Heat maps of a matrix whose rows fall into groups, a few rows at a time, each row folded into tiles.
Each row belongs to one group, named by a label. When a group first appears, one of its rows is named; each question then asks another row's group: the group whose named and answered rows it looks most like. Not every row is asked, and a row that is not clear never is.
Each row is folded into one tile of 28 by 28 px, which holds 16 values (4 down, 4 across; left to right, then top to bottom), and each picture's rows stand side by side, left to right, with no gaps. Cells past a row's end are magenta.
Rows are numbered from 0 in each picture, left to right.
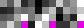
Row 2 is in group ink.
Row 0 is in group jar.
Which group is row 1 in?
jar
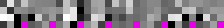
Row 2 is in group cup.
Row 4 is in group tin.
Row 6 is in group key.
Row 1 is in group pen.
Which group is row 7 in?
pen
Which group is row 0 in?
key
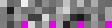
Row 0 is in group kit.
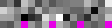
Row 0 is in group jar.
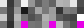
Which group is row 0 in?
kit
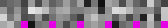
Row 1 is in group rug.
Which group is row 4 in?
rug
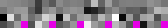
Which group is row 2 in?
pen
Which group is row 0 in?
pen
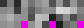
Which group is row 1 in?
cup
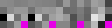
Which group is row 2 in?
key
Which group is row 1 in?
pen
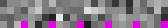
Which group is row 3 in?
rug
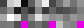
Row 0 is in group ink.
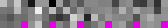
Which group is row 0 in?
tin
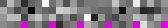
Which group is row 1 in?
ink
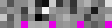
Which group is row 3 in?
kit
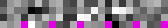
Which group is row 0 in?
cup
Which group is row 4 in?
rug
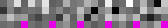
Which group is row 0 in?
ink
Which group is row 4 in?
ink
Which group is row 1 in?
tin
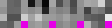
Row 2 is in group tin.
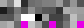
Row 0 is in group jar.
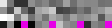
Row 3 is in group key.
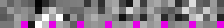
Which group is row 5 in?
cup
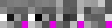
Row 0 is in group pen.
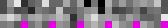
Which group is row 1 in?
ink
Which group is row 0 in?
ink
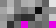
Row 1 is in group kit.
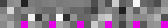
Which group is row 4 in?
kit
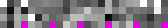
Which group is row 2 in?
jar
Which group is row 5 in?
tin
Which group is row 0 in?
kit
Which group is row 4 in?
cup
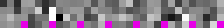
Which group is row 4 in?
ink
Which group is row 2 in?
pen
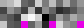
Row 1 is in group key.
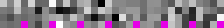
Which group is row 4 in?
pen
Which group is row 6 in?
key
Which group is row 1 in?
kit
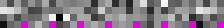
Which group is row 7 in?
rug
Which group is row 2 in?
pen
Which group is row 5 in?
kit
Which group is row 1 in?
jar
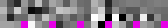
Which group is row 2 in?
rug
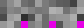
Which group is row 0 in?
cup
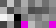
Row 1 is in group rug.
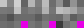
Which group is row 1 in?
tin
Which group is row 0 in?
tin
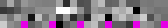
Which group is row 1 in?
pen
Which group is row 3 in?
cup
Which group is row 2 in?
rug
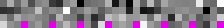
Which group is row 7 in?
kit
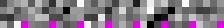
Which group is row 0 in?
cup
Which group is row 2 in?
kit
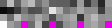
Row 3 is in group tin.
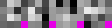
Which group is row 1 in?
key
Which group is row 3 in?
rug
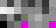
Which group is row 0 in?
rug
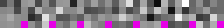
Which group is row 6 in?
ink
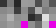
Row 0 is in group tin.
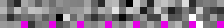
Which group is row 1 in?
rug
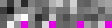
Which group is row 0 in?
jar
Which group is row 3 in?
cup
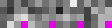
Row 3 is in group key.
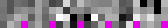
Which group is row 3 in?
pen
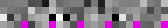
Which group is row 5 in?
kit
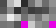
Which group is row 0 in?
ink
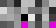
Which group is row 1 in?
kit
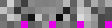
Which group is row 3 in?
key
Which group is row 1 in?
pen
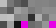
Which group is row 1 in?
pen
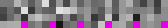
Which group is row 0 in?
cup
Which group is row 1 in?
ink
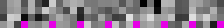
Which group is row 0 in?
cup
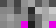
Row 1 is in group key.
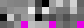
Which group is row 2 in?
tin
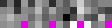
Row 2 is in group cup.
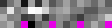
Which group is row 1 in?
rug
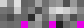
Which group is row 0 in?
tin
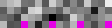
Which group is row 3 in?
kit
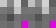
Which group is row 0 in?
tin
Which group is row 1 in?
tin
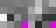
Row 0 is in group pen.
